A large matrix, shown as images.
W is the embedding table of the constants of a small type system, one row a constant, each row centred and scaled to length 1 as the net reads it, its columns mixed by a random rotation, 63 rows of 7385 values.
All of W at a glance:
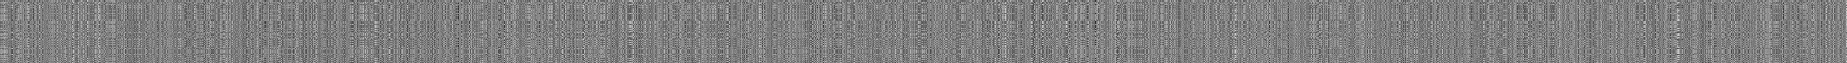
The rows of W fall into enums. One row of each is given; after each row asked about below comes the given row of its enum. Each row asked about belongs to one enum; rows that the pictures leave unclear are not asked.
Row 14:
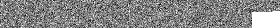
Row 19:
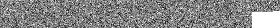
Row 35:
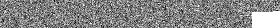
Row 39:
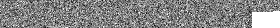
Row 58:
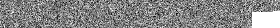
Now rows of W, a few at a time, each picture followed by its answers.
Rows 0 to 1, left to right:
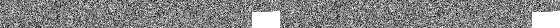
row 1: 58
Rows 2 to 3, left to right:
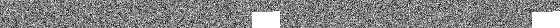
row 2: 19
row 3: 14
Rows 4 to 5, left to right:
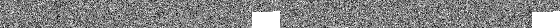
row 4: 58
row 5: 39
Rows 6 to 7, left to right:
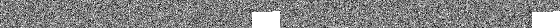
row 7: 39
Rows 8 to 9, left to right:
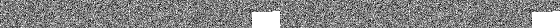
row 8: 14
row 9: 14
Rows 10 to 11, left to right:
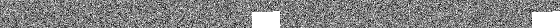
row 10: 19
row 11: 14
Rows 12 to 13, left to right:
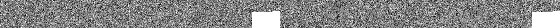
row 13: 58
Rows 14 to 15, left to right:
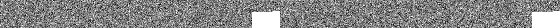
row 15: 19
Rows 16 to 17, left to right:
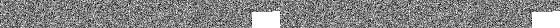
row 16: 14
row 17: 14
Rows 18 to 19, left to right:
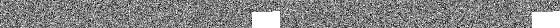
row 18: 14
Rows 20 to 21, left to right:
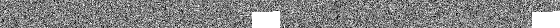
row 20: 35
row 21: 58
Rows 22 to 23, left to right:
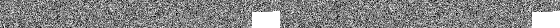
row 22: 58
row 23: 58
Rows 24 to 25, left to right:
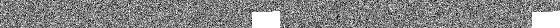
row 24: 14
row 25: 58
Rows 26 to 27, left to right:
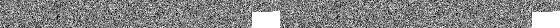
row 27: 58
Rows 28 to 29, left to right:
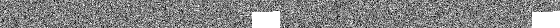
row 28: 35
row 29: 58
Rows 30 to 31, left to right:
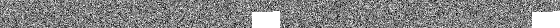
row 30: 19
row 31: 58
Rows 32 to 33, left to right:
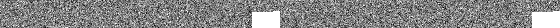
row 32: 39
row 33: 19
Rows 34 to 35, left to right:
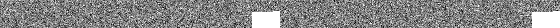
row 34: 19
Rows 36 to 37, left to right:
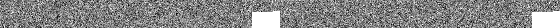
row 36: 58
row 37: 19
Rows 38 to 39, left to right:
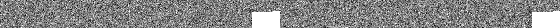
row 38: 14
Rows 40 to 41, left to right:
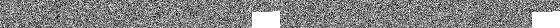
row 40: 58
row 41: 14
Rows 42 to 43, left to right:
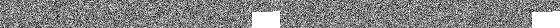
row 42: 58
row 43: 14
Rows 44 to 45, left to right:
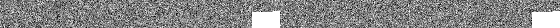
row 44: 58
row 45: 14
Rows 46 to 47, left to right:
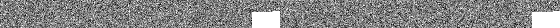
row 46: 14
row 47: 19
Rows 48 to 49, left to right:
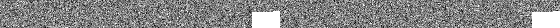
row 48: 39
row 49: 35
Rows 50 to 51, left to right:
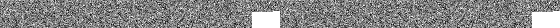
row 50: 19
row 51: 19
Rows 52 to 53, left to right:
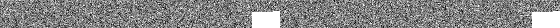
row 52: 19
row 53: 35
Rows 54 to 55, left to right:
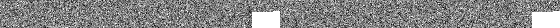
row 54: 39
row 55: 19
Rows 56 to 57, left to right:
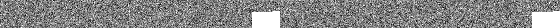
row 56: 14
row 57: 19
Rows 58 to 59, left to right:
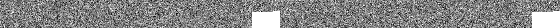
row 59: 19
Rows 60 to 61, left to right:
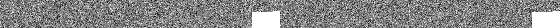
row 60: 58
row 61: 14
